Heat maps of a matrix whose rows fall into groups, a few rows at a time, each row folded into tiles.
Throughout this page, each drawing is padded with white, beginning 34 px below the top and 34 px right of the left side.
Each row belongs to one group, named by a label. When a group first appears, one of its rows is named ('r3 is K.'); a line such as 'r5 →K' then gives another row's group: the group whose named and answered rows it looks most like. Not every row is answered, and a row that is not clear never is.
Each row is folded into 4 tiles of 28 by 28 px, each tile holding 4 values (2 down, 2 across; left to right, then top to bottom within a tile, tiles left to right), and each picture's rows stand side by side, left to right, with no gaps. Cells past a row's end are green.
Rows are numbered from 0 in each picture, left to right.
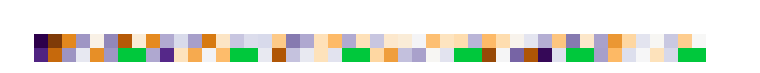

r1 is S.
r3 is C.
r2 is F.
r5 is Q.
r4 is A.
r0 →Q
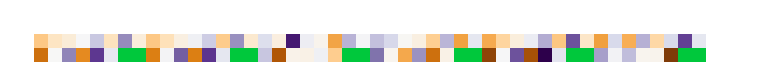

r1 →A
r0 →A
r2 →F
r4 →A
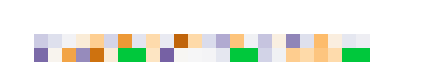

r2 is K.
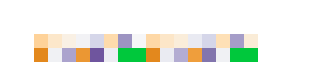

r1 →A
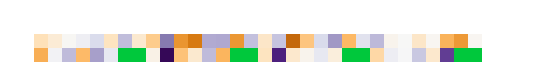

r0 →A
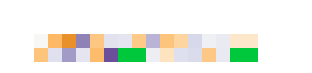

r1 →Q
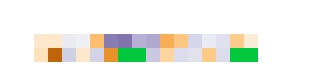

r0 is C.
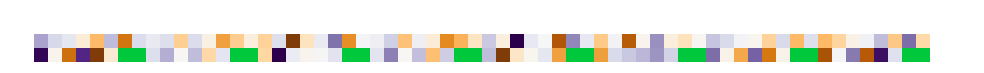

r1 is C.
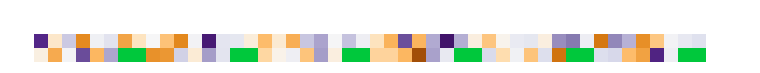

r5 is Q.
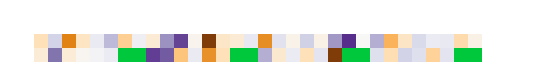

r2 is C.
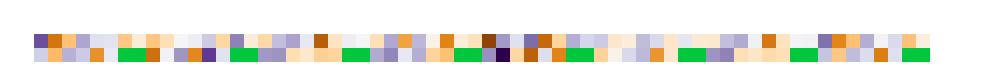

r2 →S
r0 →Q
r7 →Q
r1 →A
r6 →S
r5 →Q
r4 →S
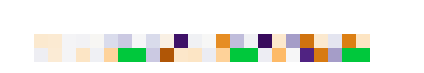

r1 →F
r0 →C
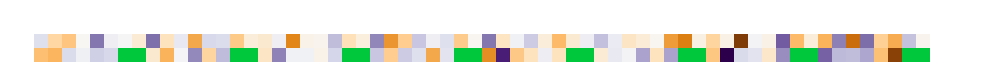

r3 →Q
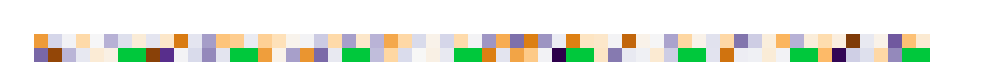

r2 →A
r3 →Q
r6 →F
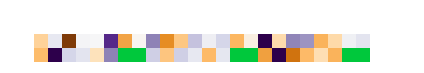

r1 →Q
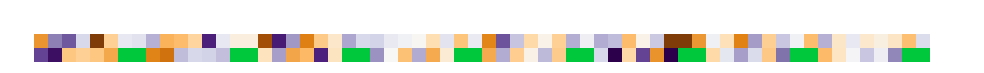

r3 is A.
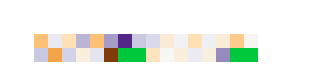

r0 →C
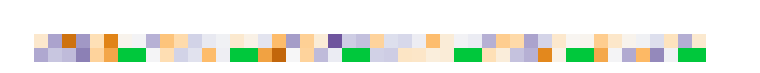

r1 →Q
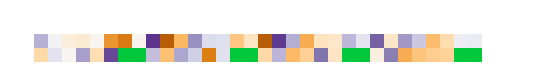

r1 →Q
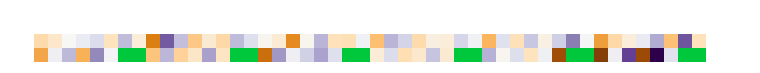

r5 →A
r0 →A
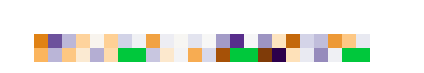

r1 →C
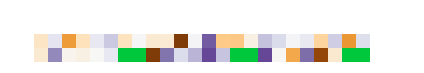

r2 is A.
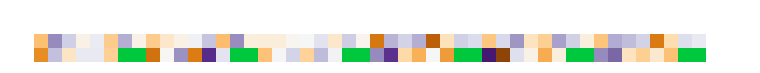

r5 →S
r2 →A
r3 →S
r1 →A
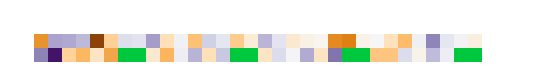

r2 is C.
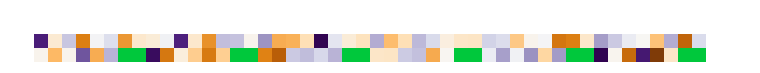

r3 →Q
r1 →K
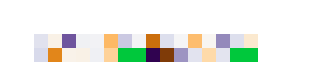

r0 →F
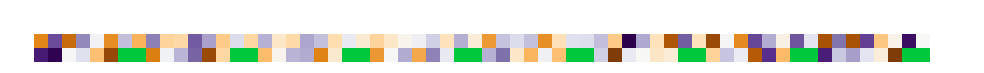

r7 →C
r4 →S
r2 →Q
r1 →Q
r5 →F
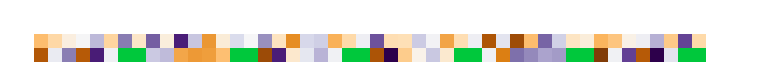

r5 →A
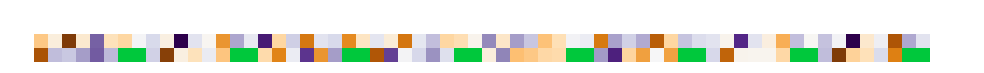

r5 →S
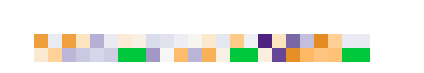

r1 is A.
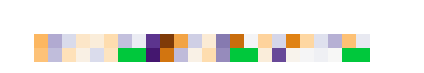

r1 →Q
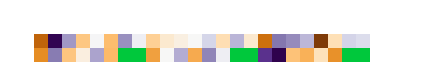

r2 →S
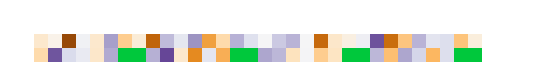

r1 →S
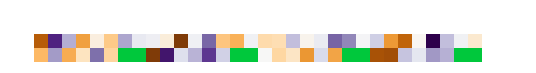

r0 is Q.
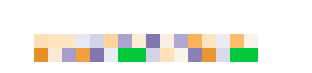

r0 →A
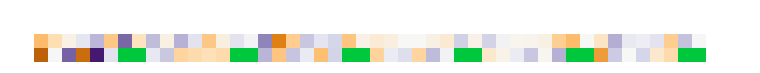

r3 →A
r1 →K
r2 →Q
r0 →A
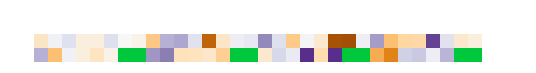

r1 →S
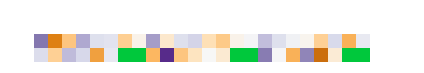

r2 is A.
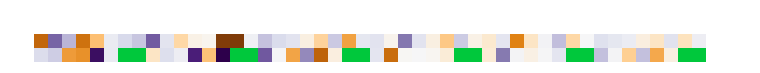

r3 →F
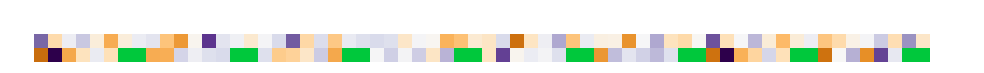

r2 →F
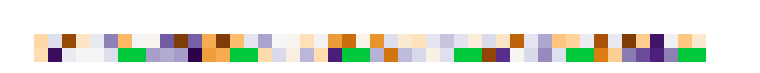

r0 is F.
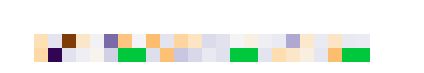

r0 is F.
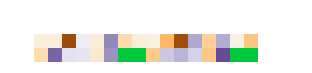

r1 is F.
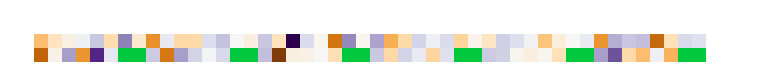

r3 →Q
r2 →F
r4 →S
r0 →A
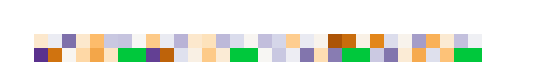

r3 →S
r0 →K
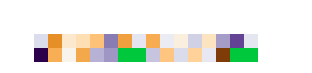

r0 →Q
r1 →C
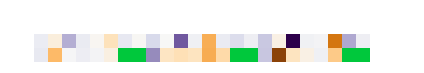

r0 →F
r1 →K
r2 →F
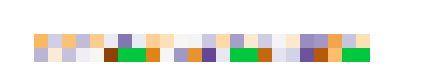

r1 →A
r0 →C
